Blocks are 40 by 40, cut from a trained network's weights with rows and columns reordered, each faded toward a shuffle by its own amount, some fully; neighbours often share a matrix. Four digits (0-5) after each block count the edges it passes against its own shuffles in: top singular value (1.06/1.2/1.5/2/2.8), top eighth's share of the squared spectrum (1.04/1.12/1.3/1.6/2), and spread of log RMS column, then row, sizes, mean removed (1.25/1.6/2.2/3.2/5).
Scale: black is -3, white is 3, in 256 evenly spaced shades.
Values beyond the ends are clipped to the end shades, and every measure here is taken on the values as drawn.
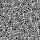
0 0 0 0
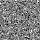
1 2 0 0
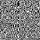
3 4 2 1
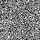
0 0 0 0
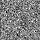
1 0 0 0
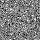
0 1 0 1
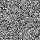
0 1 0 0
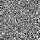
3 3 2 1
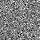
0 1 0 0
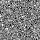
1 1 0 0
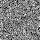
0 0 0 0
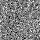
0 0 0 0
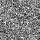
0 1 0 0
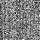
2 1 0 0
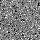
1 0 0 0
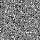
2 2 0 0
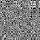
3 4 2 2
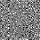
3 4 2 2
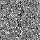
3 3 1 0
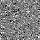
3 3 1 0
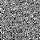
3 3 2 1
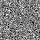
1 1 0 0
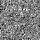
2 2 0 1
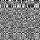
4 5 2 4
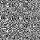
3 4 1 2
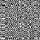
4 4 2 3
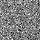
0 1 0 0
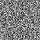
3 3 1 1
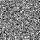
2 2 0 1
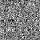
3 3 0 1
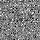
2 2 0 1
